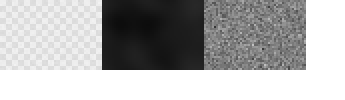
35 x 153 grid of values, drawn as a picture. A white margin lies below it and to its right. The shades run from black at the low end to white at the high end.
The table splits into one row of 3 panels. Panel 1,1: very high, checkered, faint in contrast. Panel 1,2: very low, smooth, faint in contrast. Panel 1,3: middling, fine-grained.
